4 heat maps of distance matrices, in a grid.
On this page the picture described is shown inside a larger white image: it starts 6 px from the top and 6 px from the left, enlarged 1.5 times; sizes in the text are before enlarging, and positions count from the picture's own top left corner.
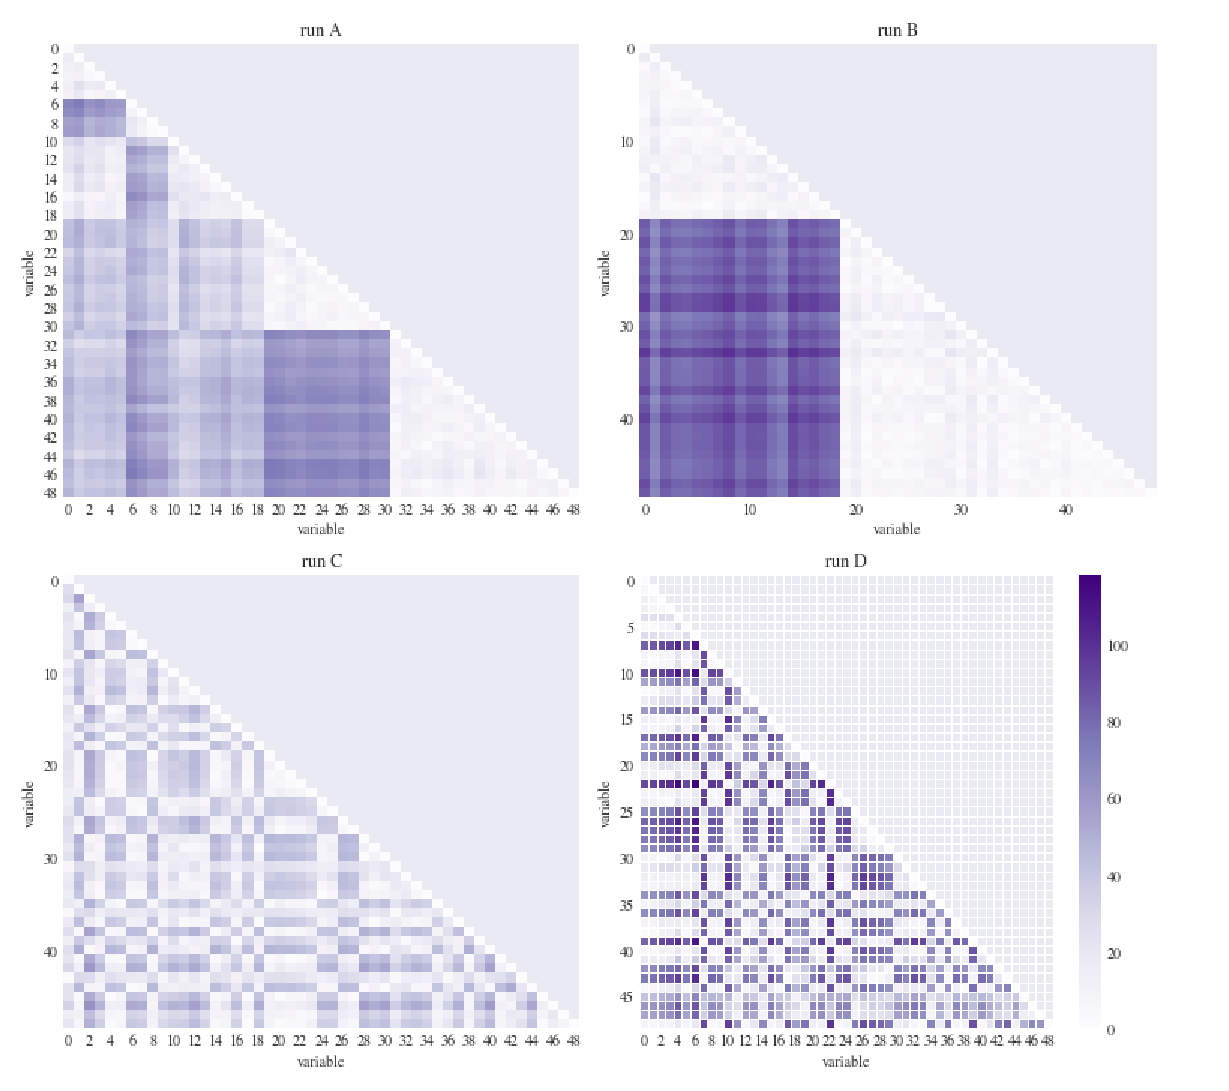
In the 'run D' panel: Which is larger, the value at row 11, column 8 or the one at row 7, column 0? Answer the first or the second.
the second
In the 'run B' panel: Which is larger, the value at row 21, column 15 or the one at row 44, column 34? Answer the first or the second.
the first
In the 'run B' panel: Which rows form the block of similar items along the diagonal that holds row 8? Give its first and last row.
0 to 18
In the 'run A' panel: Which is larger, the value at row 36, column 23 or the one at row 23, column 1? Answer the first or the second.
the first
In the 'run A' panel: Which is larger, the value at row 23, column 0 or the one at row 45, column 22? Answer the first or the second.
the second
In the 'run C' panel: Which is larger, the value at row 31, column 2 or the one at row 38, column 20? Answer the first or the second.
the first
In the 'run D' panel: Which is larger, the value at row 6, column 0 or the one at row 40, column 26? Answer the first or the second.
the second
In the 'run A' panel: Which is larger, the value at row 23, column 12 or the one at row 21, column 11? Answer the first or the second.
the second
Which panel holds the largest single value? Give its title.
run D
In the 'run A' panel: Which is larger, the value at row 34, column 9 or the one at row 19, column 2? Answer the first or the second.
the first
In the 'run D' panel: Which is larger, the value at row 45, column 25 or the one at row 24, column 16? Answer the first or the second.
the first
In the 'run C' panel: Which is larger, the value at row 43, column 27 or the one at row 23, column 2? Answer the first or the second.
the second
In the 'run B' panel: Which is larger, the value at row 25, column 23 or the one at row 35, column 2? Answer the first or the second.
the second
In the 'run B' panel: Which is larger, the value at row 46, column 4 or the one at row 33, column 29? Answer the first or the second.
the first
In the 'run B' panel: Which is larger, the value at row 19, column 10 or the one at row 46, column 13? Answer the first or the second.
the first
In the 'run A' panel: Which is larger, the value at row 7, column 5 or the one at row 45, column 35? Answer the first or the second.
the first
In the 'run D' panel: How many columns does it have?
49
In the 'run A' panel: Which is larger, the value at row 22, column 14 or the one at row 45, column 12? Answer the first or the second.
the second
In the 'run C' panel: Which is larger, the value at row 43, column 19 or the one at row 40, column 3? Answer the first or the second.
the first
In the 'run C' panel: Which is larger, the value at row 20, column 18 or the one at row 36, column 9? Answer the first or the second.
the first
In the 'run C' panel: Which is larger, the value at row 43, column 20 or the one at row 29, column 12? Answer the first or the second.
the first
